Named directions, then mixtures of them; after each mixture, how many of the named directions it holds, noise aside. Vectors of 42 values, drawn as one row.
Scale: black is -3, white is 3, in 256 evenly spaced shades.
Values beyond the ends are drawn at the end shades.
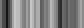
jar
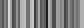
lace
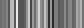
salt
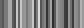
two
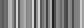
two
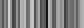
one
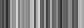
three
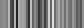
one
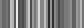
one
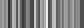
one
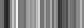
two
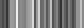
three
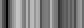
one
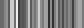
one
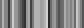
two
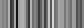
one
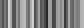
one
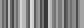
three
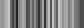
two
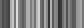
two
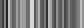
two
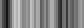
one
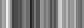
one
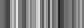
two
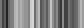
two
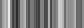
three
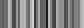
one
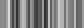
three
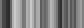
one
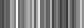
three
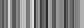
one
